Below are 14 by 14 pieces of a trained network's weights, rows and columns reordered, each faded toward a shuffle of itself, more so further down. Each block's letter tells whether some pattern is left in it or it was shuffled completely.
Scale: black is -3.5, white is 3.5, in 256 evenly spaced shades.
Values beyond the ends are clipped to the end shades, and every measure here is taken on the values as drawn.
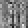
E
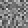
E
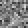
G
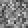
G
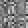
E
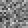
G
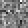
E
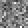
G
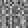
E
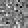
G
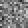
G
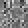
E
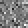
G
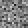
G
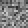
G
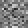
E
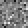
G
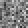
G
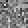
G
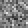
G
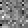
E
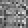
E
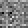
E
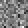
E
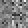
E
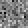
G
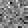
G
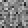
G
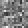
E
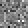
G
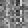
E
